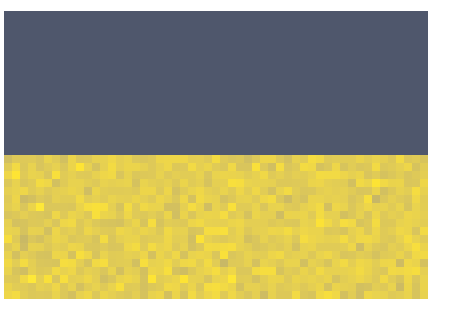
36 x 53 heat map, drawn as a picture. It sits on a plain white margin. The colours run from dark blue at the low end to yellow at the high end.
The table splits into 2 rows of 1 panel. Panel 1,1: low, flat. Panel 2,1: very high, fine-grained, faint in contrast.
